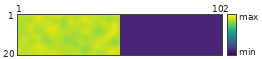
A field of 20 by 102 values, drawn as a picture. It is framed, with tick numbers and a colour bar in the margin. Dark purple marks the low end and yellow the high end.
The table splits into one row of 2 panels. Panel 1,1: very high, blotchy, faint in contrast. Panel 1,2: very low, flat.
